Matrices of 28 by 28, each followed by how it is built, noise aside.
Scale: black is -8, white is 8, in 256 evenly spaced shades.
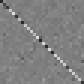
diagonal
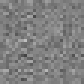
low rank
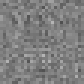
low rank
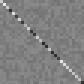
diagonal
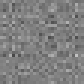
low rank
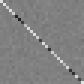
diagonal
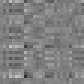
low rank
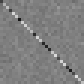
diagonal
